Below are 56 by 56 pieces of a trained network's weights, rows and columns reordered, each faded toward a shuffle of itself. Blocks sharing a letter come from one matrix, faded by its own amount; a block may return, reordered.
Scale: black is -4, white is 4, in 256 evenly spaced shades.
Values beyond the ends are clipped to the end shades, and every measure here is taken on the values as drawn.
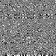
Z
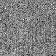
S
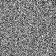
S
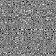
Z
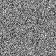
S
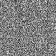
S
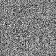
S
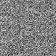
S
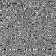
Z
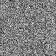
S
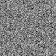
S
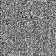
S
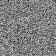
S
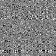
Z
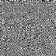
Z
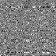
Z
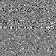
Z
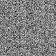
S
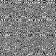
Z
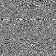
Z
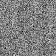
S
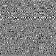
Z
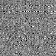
Z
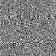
Z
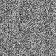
S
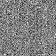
S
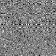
Z
